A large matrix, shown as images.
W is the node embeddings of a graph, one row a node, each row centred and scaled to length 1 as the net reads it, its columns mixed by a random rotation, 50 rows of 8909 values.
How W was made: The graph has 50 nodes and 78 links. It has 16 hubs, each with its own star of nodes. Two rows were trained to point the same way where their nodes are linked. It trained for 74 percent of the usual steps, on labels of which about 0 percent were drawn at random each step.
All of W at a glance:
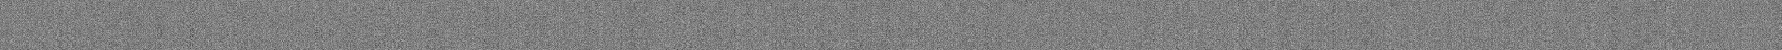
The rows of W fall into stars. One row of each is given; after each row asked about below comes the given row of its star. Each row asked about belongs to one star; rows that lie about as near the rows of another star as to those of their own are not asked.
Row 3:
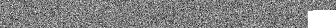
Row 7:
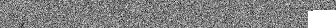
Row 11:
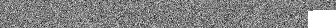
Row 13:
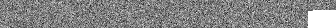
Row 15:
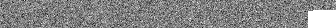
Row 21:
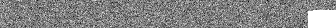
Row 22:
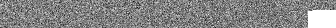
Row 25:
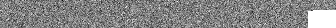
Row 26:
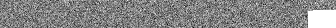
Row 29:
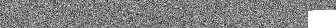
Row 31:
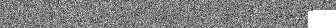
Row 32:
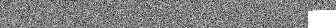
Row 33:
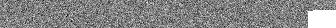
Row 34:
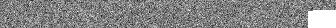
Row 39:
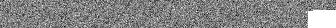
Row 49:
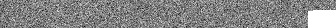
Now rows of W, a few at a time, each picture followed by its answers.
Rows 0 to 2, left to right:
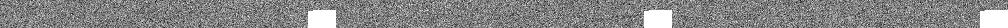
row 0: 32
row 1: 31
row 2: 21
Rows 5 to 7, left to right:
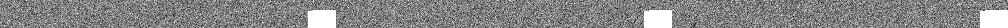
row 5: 3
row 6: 49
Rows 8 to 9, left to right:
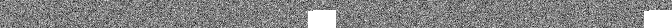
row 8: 26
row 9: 15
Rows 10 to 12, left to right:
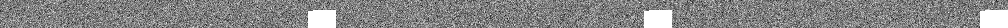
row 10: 39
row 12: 31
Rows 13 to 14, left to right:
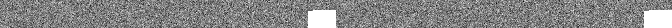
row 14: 29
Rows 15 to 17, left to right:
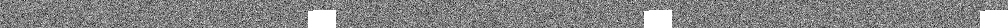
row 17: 33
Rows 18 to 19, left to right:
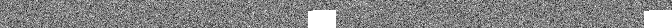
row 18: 34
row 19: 7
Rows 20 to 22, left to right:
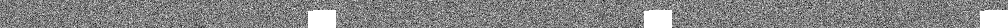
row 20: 33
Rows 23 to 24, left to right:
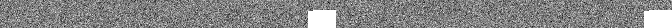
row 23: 39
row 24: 7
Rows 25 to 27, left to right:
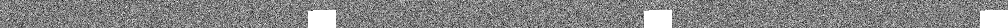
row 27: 21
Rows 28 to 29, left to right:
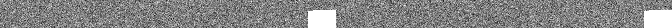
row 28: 11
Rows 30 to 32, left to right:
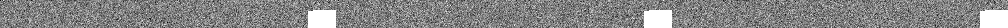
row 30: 32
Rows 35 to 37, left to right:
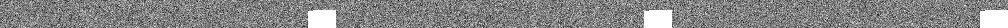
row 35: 34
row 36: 29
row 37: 13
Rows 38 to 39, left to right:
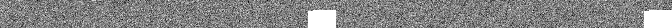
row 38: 21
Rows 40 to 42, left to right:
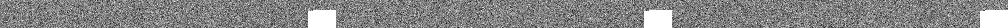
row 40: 49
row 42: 25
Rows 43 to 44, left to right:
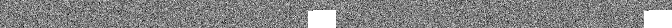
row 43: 26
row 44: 22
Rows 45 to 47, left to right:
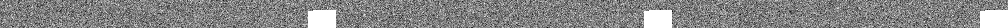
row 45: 29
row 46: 7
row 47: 26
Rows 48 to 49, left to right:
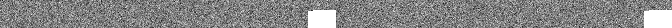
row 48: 13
